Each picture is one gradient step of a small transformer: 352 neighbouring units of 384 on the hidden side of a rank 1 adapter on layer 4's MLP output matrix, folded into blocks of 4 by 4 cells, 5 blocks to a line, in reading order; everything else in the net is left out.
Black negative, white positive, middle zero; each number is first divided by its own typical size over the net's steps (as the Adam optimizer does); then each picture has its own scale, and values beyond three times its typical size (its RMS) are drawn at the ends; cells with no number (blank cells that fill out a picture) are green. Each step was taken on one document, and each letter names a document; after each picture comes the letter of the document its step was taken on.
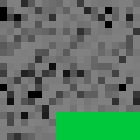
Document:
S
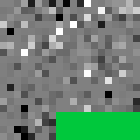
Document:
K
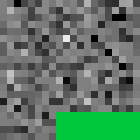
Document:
K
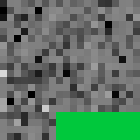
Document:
S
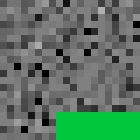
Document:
K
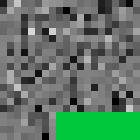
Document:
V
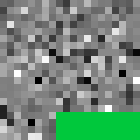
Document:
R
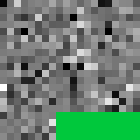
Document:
V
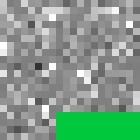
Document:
V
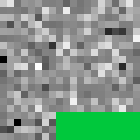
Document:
V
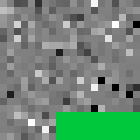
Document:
S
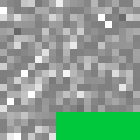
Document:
R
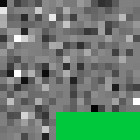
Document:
S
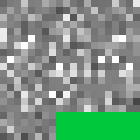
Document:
R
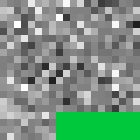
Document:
V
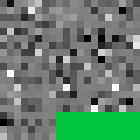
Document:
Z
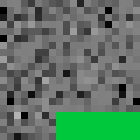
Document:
S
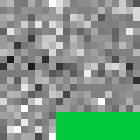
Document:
R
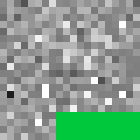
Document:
Z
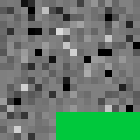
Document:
R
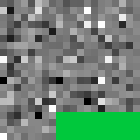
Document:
Z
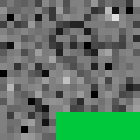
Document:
K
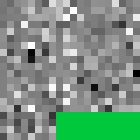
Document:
Z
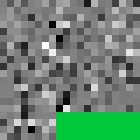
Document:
R
